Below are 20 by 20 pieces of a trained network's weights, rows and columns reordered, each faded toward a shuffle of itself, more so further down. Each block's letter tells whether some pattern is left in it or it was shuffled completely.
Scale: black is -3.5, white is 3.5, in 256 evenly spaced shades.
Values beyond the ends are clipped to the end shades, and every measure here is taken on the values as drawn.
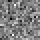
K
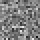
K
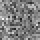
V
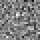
K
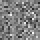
V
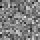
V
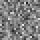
K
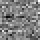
V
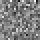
K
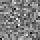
K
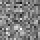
V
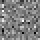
V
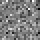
K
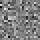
V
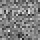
V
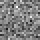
V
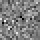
K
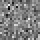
K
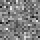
K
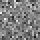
K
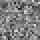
K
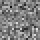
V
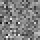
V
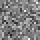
K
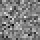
K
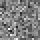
K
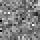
K
